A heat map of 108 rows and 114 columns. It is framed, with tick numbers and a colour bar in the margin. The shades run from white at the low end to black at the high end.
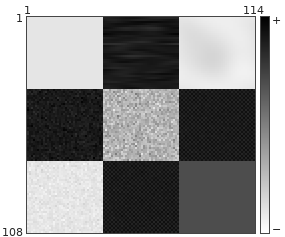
The table splits into 3 rows of 3 panels. Panel 1,1: very low, flat. Panel 1,2: very high, streaked across, faint in contrast. Panel 1,3: very low, smooth, faint in contrast. Panel 2,1: very high, fine-grained, faint in contrast. Panel 2,2: low, fine-grained. Panel 2,3: very high, checkered, faint in contrast. Panel 3,1: very low, fine-grained, faint in contrast. Panel 3,2: very high, checkered, faint in contrast. Panel 3,3: high, flat.
